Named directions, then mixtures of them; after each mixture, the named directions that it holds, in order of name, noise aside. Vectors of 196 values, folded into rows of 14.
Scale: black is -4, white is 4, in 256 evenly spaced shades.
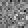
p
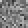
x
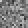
x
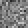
p, x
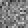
p, x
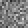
p, x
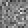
p, x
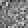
p, x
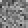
x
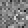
p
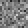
p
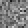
p, x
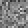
p, x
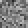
x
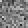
x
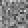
p, x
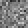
p, x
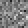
p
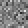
p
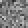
x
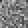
x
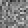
p, x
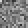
x
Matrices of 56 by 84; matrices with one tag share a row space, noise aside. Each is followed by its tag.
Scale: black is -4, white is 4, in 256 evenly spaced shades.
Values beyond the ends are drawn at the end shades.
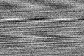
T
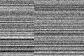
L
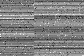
L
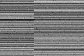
L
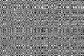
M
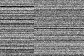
L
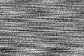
T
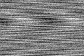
T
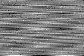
T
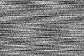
T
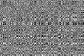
M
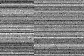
L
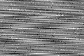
T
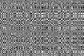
M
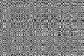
M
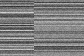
L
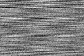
T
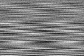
T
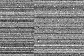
L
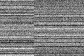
L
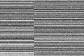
L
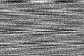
T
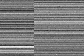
L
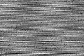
T
